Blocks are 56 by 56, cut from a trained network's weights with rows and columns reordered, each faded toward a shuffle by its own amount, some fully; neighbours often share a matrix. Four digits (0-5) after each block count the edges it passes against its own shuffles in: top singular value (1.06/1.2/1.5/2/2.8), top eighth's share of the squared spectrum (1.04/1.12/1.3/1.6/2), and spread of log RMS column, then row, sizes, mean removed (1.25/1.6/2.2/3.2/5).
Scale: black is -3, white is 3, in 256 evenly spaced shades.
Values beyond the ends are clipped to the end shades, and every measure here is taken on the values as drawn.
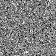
1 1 0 0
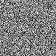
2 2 0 0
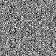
3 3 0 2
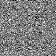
3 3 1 1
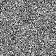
0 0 0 0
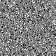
1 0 0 0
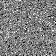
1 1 0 0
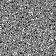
0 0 0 0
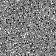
0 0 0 0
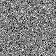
1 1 0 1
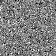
0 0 0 0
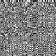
4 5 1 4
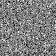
0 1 0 0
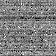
3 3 1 1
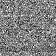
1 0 0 0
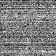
4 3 0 2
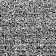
2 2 0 0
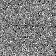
1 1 0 0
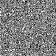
2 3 0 1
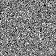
1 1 0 0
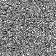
2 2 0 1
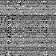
4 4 2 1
